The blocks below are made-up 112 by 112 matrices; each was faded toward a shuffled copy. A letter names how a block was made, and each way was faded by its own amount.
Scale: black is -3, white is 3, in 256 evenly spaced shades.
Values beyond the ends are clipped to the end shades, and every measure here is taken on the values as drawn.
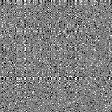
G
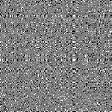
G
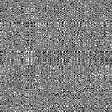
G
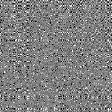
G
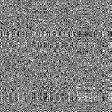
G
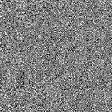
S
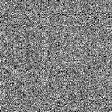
S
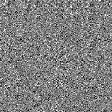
S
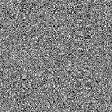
S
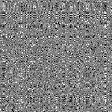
G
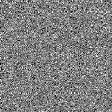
S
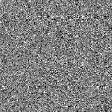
S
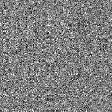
S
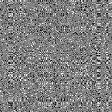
G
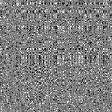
G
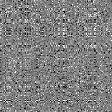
G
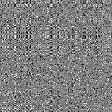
G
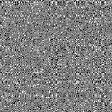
G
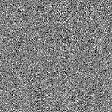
S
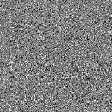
S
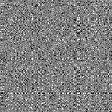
G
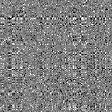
G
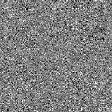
S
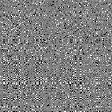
G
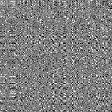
G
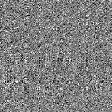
S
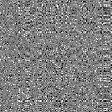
G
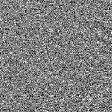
S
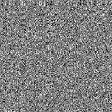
S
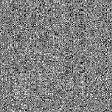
S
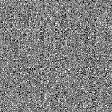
S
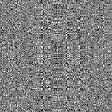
G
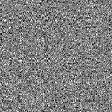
S
